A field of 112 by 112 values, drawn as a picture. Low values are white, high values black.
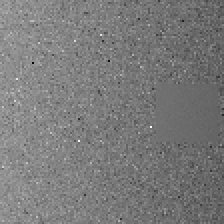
Odd rows or columns: none. Average level on the scale: 50%. Odd patch: calmer, in the middle right. Slope: up to the right. Stripes: none. Calmest part: middle right.
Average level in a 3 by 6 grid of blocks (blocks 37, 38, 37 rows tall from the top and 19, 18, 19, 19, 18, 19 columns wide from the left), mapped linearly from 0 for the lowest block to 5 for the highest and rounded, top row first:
012345 | 012345 | 012345
